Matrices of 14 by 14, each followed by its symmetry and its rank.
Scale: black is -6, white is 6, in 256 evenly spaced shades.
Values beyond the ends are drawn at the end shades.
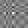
symmetric, rank one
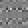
neither, rank two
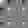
symmetric, rank one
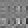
neither, rank two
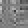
neither, rank two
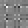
symmetric, rank two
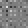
symmetric, rank two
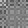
symmetric, rank two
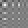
symmetric, rank one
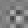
symmetric, rank one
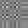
symmetric, rank one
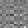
neither, rank two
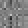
neither, rank two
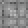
symmetric, rank two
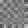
symmetric, rank two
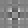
symmetric, rank one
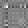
symmetric, rank two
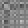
symmetric, rank two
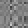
neither, rank two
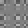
symmetric, rank one
